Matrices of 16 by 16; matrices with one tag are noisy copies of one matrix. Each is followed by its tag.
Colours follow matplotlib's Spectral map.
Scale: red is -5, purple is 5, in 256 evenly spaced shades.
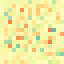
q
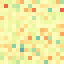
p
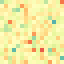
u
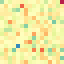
u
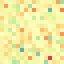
p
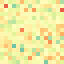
p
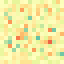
q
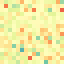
p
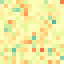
u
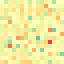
q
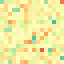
u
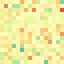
p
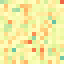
u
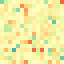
u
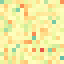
u
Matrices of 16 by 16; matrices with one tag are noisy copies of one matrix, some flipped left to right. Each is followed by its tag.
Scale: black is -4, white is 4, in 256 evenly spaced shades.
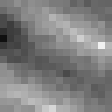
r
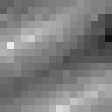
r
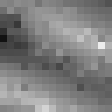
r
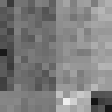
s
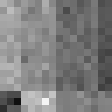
s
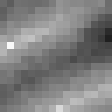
r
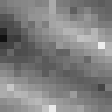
r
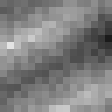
r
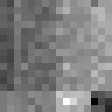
s
